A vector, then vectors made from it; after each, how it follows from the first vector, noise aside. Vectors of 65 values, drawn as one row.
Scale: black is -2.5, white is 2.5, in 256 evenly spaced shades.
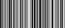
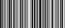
copied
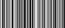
reversed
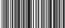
negated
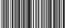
negated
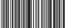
negated
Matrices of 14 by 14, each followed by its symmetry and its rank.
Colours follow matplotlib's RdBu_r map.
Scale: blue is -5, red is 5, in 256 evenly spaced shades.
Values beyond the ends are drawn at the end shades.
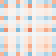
symmetric, rank one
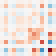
symmetric, rank two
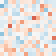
neither, full rank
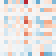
neither, rank two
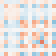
symmetric, rank two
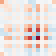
symmetric, rank two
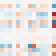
neither, rank two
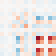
symmetric, rank two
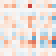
neither, rank two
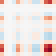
symmetric, rank one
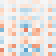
neither, rank two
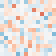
neither, full rank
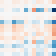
neither, rank two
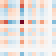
symmetric, rank one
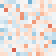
neither, full rank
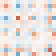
symmetric, rank two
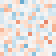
neither, full rank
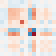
symmetric, rank two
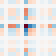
symmetric, rank one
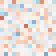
neither, full rank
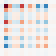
symmetric, rank one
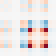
symmetric, rank one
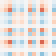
symmetric, rank one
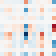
neither, rank two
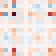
symmetric, rank two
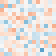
neither, full rank
